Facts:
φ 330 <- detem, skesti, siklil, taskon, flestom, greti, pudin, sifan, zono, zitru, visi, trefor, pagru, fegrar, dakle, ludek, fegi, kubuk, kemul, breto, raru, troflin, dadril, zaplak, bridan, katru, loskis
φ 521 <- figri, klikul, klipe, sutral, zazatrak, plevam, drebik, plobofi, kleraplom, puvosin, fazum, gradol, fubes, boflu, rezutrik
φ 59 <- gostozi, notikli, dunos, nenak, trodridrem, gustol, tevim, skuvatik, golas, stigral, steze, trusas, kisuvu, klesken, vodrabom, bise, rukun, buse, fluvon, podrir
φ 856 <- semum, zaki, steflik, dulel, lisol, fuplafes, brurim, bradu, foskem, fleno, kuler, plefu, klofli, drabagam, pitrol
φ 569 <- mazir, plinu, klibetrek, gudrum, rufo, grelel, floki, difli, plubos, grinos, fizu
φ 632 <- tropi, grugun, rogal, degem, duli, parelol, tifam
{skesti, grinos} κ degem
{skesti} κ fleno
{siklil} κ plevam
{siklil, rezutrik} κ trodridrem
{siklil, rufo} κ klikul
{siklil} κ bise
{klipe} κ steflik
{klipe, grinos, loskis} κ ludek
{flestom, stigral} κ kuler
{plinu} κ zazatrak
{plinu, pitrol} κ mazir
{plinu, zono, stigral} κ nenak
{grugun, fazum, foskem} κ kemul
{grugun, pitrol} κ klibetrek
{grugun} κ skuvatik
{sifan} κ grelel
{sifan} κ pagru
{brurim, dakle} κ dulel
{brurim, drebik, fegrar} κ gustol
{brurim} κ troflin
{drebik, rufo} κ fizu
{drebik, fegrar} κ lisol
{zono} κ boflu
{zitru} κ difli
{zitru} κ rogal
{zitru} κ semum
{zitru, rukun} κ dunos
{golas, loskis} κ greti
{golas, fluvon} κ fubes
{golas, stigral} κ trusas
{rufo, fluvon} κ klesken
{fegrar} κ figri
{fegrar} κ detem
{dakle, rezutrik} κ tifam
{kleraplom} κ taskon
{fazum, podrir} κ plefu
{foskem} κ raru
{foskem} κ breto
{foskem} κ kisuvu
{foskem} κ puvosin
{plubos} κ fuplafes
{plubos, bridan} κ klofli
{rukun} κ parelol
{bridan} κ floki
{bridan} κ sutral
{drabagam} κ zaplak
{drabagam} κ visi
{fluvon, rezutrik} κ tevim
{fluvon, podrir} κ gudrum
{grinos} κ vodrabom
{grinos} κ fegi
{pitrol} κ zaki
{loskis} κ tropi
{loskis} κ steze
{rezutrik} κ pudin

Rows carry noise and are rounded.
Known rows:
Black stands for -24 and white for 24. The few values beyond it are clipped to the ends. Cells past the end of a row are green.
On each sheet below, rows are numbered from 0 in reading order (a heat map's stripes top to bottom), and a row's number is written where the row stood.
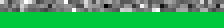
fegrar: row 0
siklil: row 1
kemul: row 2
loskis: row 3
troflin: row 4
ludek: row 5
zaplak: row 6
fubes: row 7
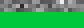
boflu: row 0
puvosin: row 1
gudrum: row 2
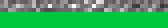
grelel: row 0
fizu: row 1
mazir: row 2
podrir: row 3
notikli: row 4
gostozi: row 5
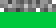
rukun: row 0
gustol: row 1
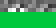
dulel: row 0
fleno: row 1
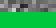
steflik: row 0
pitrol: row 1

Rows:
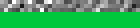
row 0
golas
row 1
bridan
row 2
drabagam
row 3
floki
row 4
tevim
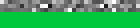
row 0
sifan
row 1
nenak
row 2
fuplafes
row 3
zono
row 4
zitru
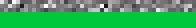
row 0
fluvon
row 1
plinu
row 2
kleraplom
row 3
kuler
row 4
detem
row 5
grugun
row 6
klibetrek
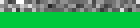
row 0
plubos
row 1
klipe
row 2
zaki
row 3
klesken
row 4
lisol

